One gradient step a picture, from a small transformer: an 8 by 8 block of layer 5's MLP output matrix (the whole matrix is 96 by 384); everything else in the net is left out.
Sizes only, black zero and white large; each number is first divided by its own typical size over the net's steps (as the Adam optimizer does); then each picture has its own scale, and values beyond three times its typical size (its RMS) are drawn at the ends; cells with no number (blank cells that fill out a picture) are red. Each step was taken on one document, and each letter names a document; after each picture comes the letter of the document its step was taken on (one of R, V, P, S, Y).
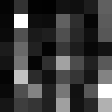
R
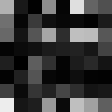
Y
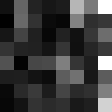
R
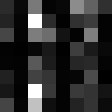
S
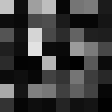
Y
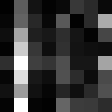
R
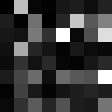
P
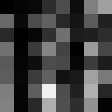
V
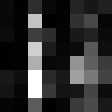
S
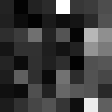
P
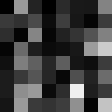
R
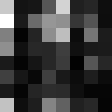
V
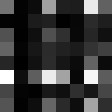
V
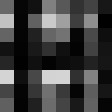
V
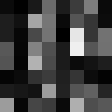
Y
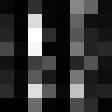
S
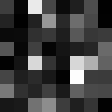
Y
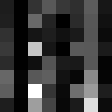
S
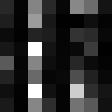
S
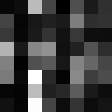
Y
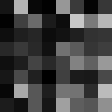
P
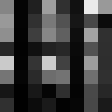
V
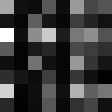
Y
